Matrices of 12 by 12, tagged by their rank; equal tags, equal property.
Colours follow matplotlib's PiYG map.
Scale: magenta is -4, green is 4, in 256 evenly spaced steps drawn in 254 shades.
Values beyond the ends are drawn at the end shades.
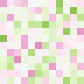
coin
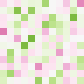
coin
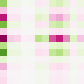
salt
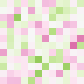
coin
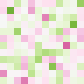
coin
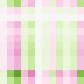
salt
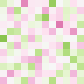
coin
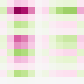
salt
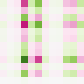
salt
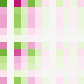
salt
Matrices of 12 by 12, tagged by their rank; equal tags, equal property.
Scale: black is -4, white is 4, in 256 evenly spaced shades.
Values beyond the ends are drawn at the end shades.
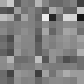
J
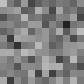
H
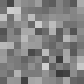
H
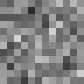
H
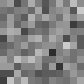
H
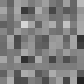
J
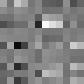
J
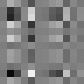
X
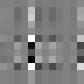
X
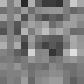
J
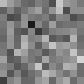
H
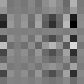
X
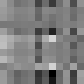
J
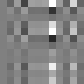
X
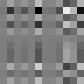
X
